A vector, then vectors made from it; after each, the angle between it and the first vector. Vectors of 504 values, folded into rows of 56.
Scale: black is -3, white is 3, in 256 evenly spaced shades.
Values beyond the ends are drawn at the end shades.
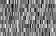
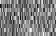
orthogonal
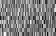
orthogonal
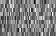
partly opposed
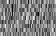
nearly parallel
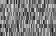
nearly opposite
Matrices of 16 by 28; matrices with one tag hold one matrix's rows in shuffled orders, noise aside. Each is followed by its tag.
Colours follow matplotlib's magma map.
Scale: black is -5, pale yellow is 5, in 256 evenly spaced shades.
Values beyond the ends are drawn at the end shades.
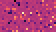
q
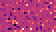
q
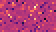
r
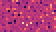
q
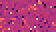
r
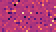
q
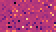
q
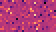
r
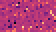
q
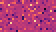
r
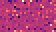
q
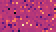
q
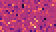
r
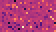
q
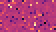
r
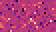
r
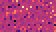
q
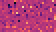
q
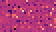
q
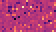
q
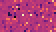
q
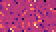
r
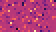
r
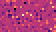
q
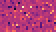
q
